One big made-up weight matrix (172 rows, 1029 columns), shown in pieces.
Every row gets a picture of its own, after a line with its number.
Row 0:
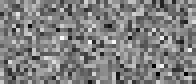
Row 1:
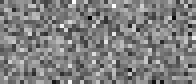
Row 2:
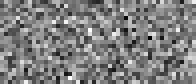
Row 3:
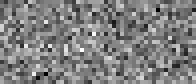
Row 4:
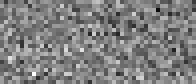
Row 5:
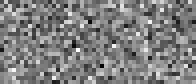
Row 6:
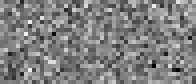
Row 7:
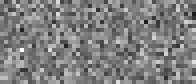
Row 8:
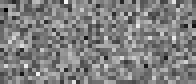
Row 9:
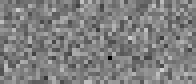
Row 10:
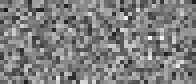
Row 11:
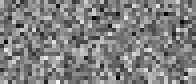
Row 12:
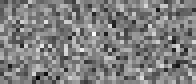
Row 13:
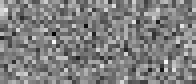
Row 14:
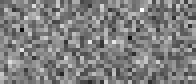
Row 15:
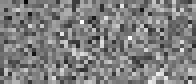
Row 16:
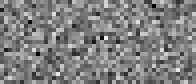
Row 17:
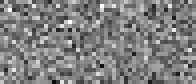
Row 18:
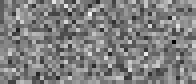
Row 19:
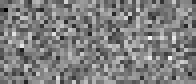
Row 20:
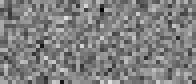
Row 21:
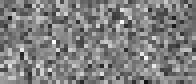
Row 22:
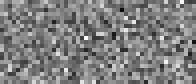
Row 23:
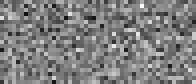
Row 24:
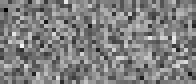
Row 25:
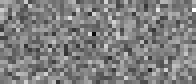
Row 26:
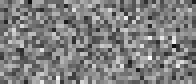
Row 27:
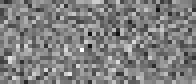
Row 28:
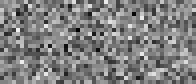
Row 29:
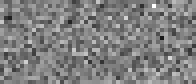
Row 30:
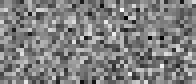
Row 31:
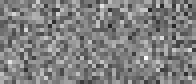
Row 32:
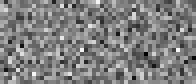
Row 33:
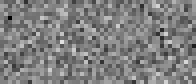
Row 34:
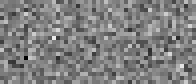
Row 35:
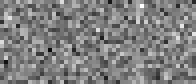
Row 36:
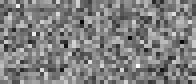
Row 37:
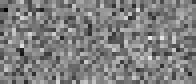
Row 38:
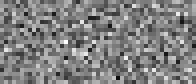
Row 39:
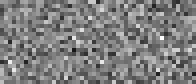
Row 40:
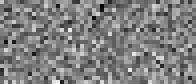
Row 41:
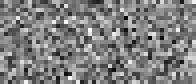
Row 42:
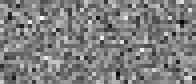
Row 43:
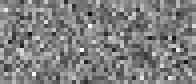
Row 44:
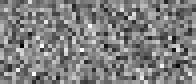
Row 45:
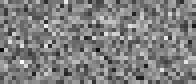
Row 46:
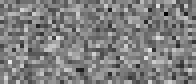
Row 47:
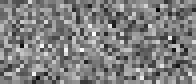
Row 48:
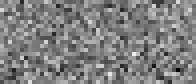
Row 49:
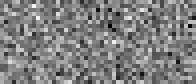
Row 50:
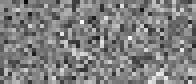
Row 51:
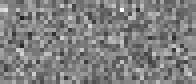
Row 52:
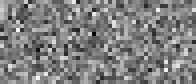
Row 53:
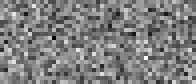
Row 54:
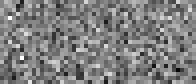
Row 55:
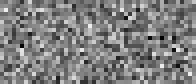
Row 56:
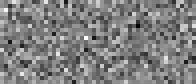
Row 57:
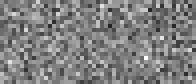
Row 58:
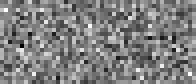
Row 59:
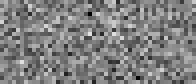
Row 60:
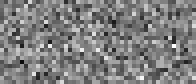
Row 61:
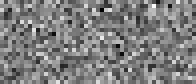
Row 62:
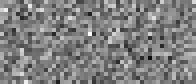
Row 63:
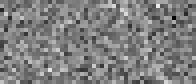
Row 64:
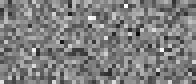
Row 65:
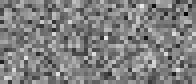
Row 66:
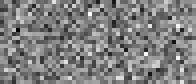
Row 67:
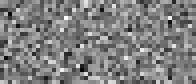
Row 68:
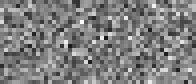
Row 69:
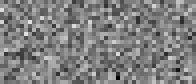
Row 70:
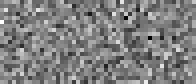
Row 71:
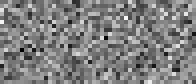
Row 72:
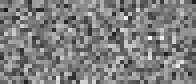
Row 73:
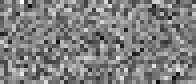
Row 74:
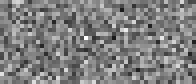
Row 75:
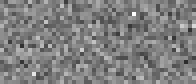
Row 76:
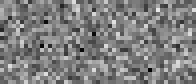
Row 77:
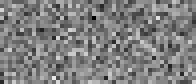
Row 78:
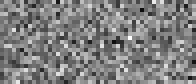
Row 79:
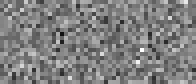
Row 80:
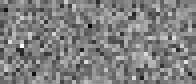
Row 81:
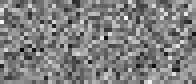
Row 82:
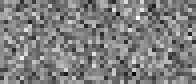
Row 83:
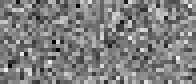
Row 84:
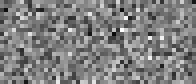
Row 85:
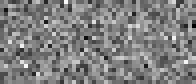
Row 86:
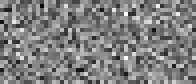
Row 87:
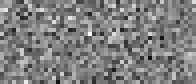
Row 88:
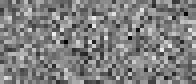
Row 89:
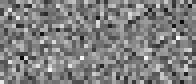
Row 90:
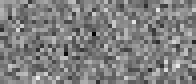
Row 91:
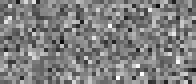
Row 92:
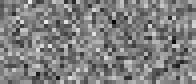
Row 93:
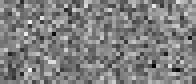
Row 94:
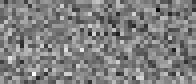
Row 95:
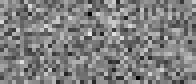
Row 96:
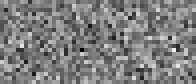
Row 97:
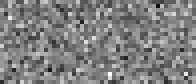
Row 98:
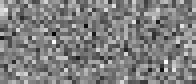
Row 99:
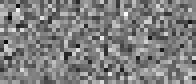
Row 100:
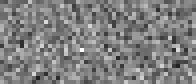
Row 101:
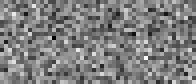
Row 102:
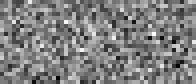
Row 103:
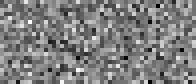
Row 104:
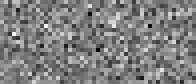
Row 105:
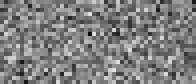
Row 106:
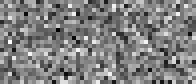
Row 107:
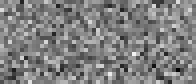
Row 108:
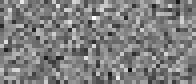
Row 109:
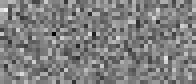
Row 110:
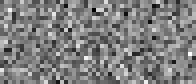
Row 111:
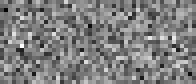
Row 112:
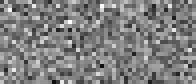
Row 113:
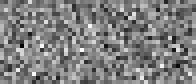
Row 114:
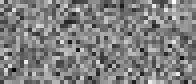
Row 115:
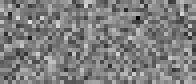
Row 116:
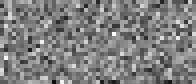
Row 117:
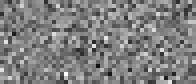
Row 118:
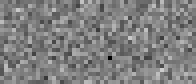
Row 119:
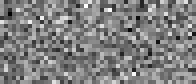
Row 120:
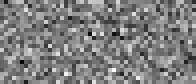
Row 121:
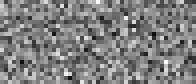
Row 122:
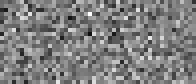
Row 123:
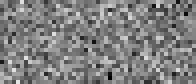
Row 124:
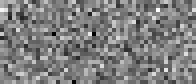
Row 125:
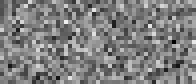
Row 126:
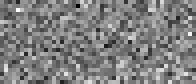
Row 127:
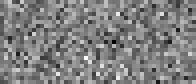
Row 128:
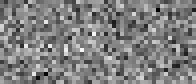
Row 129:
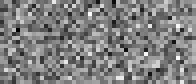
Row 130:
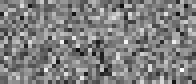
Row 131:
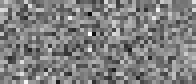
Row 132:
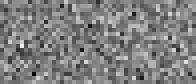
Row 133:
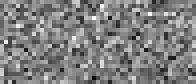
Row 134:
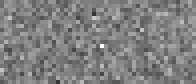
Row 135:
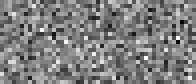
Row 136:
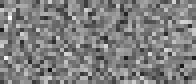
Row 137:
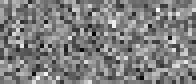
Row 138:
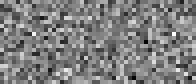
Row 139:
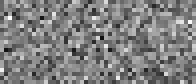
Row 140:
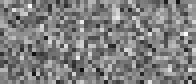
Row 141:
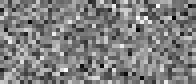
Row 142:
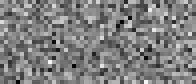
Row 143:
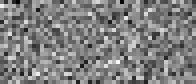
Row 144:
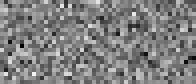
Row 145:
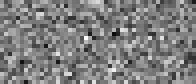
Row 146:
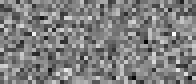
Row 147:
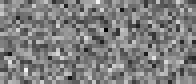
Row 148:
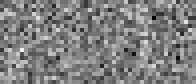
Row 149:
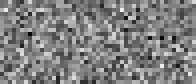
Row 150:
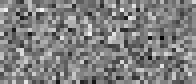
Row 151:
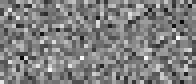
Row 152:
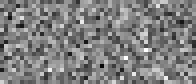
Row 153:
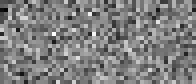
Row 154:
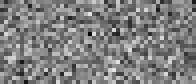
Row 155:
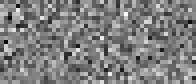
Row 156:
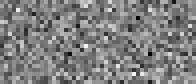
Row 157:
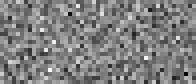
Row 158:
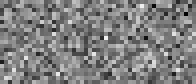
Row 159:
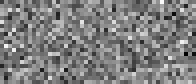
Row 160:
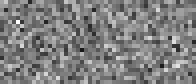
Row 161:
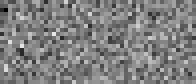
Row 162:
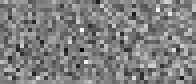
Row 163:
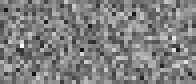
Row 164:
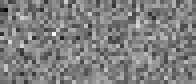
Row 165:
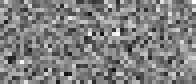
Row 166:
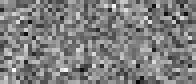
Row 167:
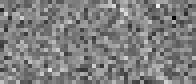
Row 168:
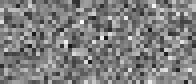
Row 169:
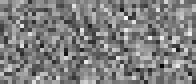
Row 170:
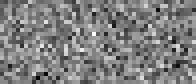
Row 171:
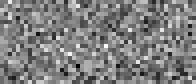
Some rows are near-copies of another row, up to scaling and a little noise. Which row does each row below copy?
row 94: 4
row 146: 138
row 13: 98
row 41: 2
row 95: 59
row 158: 65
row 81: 71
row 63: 167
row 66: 129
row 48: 107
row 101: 53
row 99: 155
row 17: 112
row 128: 3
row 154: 105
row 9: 118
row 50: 15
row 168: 68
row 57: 31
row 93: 6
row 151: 89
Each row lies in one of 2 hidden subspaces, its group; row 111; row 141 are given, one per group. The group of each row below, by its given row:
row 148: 141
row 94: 111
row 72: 111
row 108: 141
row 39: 141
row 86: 141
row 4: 111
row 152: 141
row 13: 111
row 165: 111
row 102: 111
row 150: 111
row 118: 141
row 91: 141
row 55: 111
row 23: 141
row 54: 141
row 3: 111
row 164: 111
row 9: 141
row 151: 141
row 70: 111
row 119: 141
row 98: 111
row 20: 141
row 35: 141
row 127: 141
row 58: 111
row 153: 111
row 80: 111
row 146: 141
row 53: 141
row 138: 141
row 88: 141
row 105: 111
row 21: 141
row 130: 141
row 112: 141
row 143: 111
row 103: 141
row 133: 141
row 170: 111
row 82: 141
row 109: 111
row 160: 111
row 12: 111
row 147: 111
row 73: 141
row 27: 111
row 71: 141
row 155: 141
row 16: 141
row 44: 111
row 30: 111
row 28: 111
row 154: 111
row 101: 141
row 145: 111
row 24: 111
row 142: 141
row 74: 111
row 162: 111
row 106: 141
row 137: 111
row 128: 111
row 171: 141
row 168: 141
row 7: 141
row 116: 141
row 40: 141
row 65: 141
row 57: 141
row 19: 111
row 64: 141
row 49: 141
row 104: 111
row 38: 141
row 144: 111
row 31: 141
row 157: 141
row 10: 111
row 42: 141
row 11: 141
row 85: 111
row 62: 111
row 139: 141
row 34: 141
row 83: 141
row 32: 111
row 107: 141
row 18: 111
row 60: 111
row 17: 141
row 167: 141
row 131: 111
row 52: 111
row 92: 111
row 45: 111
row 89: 141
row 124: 111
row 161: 111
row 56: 111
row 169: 111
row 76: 111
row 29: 141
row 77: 141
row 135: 141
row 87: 111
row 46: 141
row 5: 141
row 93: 141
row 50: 141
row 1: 141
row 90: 111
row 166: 141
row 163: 111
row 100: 111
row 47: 111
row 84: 111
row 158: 141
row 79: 141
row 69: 141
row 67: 141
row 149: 111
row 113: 111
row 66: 111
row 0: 141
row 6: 141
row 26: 111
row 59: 111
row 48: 141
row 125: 111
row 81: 141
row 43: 111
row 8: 111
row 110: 141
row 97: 141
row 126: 141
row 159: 141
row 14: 141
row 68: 141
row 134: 141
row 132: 111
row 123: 141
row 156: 141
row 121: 111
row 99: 141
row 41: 111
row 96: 111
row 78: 141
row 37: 111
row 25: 111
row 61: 141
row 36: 141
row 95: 111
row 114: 141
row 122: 111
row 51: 111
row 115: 141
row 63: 141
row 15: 141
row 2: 111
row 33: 141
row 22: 111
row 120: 111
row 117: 141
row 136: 141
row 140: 141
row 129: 111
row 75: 111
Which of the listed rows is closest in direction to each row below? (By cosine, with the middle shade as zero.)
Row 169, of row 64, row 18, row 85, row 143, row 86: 85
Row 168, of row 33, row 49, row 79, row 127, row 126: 33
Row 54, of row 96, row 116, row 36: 116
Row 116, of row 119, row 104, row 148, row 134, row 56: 134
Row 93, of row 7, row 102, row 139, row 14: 102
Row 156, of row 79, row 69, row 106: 79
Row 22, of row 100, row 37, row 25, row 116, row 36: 37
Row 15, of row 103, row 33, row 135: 33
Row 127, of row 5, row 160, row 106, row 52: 5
